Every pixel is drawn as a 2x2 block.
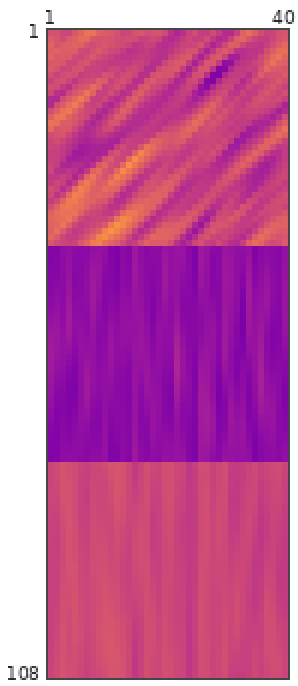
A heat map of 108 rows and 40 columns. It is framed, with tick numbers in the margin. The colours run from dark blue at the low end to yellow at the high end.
The table splits into 3 rows of 1 panel. Panel 1,1: middling, slanting up to the right. Panel 2,1: low, streaked downward, faint in contrast. Panel 3,1: middling, streaked downward, faint in contrast.
